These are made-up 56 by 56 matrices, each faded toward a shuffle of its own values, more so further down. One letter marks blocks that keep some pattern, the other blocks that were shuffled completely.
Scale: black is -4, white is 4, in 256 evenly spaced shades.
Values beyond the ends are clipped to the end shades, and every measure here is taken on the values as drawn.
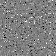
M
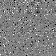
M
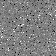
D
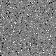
D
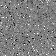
D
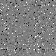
M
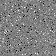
D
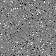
D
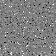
M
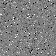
D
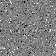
M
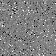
M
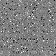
M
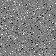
D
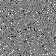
M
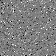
D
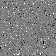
D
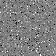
M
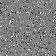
M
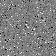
D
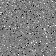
D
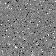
M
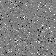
M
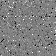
M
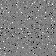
M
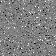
M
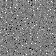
M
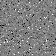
D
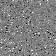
D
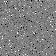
D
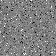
D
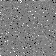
M
